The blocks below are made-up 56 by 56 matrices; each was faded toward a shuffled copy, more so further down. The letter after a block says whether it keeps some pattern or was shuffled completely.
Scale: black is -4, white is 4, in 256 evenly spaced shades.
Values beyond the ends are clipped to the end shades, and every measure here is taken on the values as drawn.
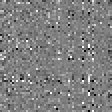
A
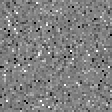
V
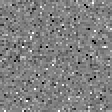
V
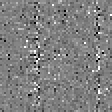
A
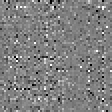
A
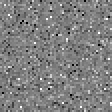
V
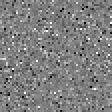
V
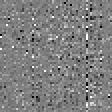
A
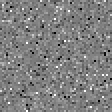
V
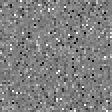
V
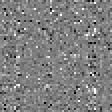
A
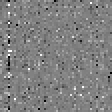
A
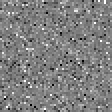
V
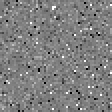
V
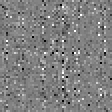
A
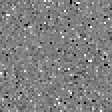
V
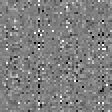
A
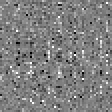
A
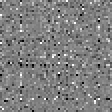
A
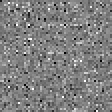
A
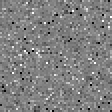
V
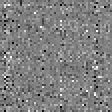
A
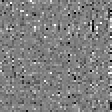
A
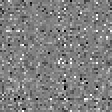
A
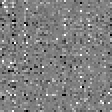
A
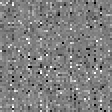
A
